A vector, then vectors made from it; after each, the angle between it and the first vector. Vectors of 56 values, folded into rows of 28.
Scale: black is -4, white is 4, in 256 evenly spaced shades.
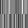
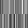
nearly parallel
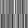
orthogonal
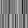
nearly opposite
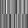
partly aligned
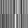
orthogonal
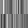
orthogonal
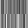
partly opposed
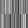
partly aligned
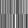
partly aligned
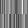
nearly parallel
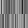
nearly opposite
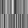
partly aligned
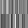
orthogonal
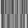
partly opposed
